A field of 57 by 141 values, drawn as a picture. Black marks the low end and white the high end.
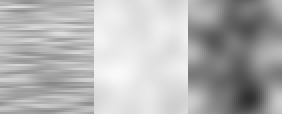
The table splits into one row of 3 panels. Panel 1,1: high, streaked across. Panel 1,2: very high, smooth, faint in contrast. Panel 1,3: middling, smooth, strong in contrast.
